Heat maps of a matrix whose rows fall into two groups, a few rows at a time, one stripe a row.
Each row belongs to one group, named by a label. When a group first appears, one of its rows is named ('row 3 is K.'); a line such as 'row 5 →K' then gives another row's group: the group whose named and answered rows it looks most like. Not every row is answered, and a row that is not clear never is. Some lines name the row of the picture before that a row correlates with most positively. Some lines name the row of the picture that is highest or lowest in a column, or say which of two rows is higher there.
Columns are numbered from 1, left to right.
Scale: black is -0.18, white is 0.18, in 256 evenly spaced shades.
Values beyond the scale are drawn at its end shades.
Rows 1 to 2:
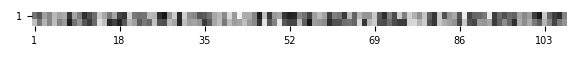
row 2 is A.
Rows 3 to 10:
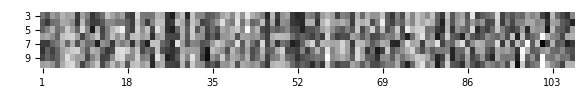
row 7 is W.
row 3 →A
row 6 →A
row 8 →W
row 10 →A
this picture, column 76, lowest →8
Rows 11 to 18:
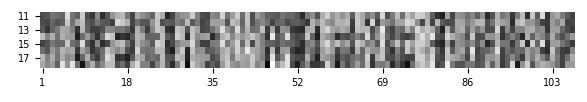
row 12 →W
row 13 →W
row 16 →A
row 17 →A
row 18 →A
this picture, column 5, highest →18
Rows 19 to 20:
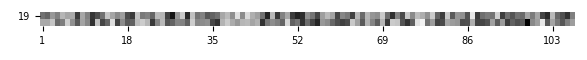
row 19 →A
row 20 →A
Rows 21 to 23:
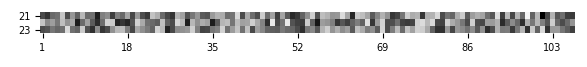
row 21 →W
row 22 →A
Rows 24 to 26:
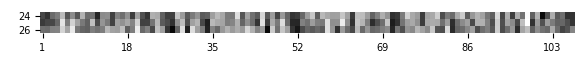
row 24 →W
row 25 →W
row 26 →A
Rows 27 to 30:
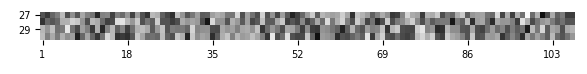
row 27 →W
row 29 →A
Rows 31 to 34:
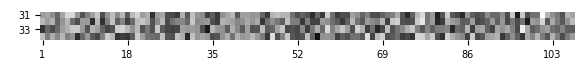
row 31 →A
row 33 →W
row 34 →A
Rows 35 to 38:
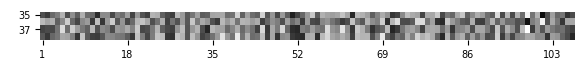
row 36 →A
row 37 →W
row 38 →W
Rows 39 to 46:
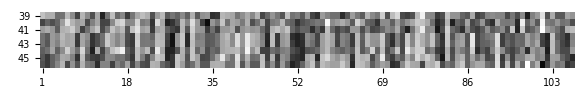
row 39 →A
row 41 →A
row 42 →A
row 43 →A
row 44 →A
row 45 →W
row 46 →W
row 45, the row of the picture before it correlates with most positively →38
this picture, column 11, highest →41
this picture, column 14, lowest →40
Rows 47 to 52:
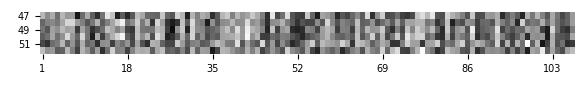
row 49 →A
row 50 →A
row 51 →W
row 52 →A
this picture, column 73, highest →51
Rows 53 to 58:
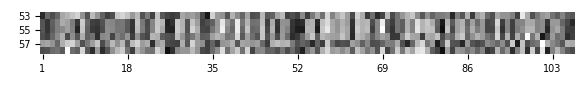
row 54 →W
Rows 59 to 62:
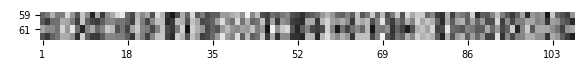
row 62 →W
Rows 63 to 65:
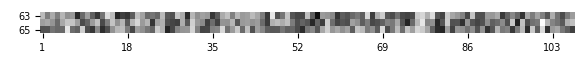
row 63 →A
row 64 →A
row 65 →W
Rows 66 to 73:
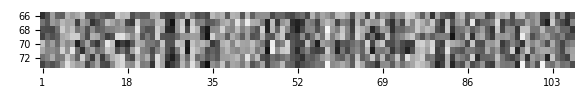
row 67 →A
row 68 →W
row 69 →W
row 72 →A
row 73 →W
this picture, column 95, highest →71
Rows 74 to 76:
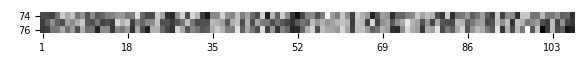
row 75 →W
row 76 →W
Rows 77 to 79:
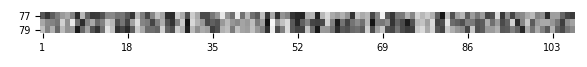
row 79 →A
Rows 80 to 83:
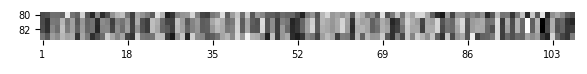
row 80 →W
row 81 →W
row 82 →W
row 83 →A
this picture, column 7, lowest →80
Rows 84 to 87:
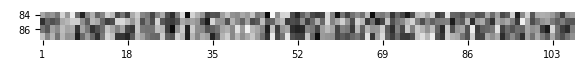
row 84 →A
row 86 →A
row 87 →A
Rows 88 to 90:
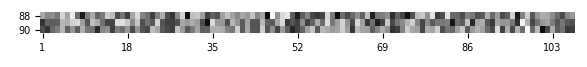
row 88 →A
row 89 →W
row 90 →W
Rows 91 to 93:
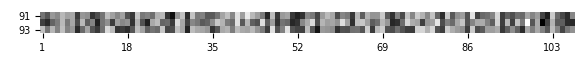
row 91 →A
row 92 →W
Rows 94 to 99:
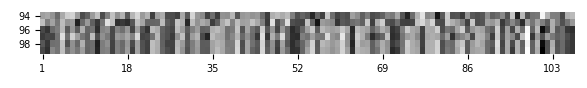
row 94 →A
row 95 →A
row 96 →W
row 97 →W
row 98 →W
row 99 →W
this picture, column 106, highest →94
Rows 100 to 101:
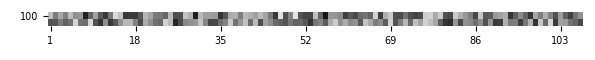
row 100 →A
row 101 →W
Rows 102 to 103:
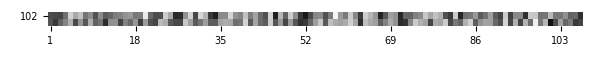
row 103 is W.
